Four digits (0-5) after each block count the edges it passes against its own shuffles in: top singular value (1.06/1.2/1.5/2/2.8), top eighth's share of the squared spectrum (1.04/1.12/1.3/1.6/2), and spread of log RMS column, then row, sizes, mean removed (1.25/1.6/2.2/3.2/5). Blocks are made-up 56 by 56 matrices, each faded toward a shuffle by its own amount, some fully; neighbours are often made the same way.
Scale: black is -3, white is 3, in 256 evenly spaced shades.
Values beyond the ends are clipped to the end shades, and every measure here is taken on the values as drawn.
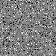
2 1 0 0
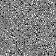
3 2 1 0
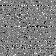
2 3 0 3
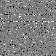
2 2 0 1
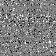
1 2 0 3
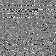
2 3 0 3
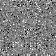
3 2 0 1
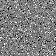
1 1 0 0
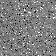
0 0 0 0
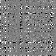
2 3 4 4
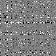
2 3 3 3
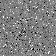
0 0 0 0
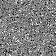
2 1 0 0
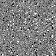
3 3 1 1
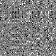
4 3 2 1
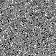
0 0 0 0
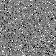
1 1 0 0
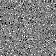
2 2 0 0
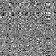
4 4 2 2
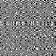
4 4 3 3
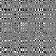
5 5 3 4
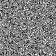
0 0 0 1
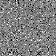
3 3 1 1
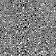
3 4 2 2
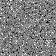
0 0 0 0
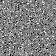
1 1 0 0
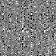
3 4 2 1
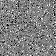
2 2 0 0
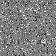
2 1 0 0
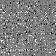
3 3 1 2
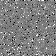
2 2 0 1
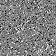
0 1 0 0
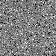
1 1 0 0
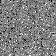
0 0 0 0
